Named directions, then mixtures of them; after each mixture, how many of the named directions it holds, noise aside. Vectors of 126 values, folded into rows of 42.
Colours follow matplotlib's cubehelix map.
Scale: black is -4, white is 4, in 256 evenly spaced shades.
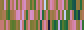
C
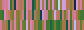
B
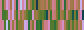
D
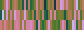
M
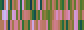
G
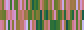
three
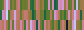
three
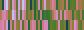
three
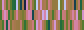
two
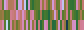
three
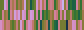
two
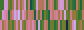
three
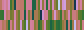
one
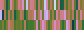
one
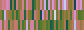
one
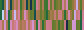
two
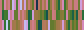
one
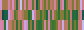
two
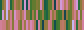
one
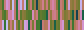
one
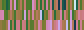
one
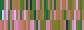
two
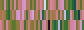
one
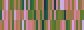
one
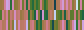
three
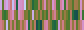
two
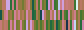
two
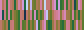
two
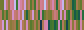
two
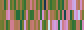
one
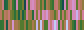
three
